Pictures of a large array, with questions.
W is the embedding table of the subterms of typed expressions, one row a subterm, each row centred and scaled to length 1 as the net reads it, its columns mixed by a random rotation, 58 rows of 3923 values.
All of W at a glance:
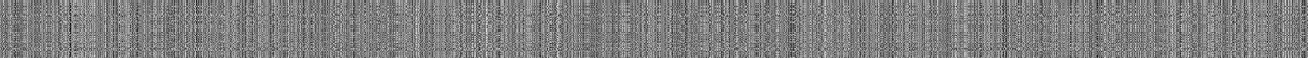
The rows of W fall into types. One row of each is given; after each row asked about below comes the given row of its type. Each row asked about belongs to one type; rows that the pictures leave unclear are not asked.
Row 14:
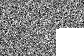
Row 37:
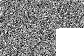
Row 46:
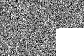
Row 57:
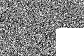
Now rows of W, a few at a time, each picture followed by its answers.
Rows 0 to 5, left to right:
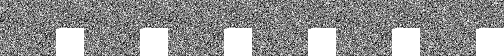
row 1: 57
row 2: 57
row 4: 57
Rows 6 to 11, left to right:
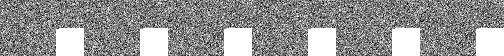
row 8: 57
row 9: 37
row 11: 57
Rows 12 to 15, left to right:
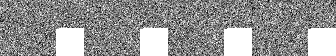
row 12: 57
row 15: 46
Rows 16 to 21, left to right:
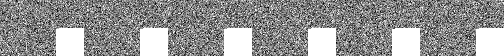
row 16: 46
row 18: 37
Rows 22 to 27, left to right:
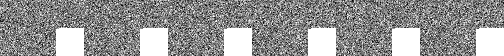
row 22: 57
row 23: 37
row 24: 37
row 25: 14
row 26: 46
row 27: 14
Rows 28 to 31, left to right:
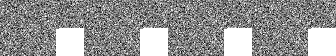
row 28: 37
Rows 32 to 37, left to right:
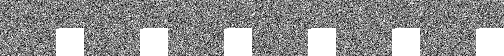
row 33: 37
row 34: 57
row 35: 37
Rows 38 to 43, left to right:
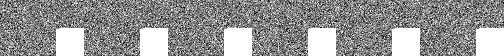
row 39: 57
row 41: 46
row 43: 14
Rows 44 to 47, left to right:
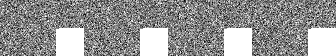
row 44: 37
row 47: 14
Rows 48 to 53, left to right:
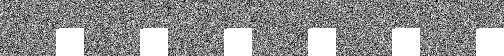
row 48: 37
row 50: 46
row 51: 57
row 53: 46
